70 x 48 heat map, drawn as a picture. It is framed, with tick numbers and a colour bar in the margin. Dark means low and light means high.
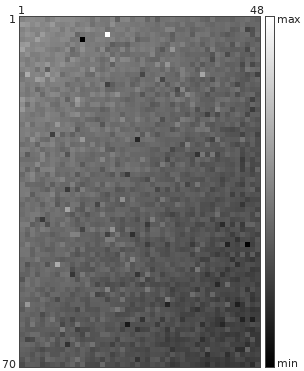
Stripes: none. Slope: up to the top left. Ninth with the lowest average: bottom right. Average level on the scale: 40%. Ninth with the highest average: top left.
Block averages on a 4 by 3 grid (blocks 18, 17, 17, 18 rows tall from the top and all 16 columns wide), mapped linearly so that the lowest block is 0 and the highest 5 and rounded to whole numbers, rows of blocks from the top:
5 4 3
4 3 2
3 2 1
2 1 0
